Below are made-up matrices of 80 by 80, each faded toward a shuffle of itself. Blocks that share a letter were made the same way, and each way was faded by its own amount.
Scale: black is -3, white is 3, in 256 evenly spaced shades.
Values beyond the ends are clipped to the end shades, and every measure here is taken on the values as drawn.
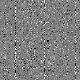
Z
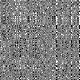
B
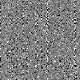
Z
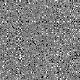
Z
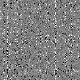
Z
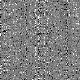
Z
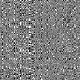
B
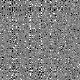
Z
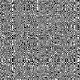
B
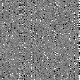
Z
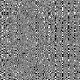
B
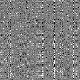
B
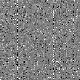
Z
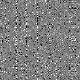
Z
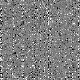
Z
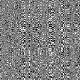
B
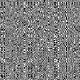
B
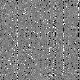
Z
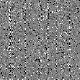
Z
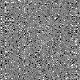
Z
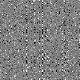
Z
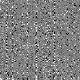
Z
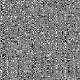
Z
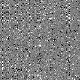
Z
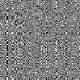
B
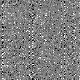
Z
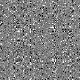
Z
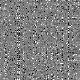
Z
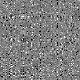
Z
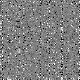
Z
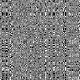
B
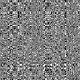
B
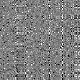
B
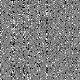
Z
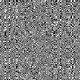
B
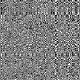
B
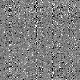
Z
